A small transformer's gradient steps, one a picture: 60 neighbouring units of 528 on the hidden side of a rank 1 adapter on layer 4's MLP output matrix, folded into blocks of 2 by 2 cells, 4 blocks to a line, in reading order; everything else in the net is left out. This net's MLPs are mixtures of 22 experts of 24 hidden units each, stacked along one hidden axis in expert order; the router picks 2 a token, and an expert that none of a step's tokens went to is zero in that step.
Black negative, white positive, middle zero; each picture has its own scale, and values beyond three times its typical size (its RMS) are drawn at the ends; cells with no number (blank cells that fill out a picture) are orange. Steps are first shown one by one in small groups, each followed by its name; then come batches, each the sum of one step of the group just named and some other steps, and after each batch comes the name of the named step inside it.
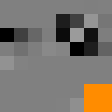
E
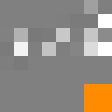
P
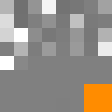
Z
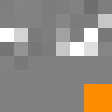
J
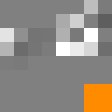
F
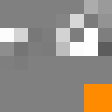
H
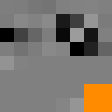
E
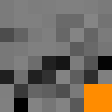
E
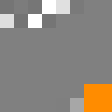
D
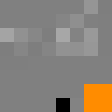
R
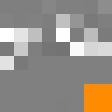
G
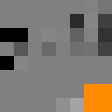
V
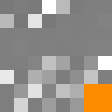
D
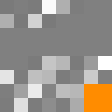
D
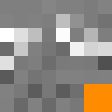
G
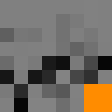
R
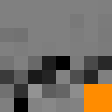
V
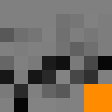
V
